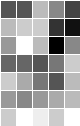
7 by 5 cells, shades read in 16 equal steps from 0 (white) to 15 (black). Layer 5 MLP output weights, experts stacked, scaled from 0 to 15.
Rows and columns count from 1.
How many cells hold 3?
6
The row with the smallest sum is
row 7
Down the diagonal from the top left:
10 3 4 8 4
